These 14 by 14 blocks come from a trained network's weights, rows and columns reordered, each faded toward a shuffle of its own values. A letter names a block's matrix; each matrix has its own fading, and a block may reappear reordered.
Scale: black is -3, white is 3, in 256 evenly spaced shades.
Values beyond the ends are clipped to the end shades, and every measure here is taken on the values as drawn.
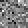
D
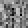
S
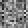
S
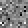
D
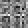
S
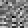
S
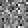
S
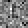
D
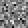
D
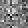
S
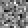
D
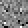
D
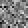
D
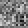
S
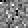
D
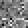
D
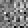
S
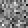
D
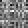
S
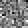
D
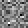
S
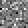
D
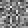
S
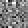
S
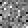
D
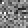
D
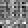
S
